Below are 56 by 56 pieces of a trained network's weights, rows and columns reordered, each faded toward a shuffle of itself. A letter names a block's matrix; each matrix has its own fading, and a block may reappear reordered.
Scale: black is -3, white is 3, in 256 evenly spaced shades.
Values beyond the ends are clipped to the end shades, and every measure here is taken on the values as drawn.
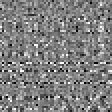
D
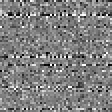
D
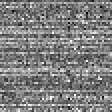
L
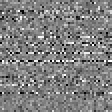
D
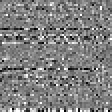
D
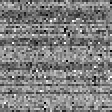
L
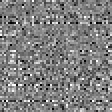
D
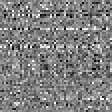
D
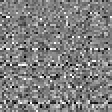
D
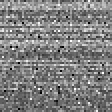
L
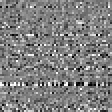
D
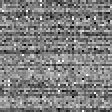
L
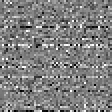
D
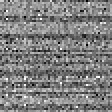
L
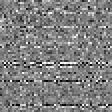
D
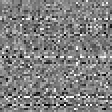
D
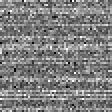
L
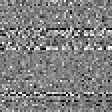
D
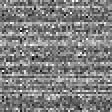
L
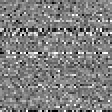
D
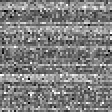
L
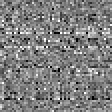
D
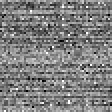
L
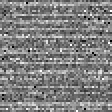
L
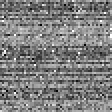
L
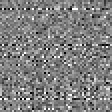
D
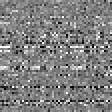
D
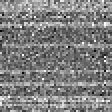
L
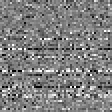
D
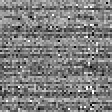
L
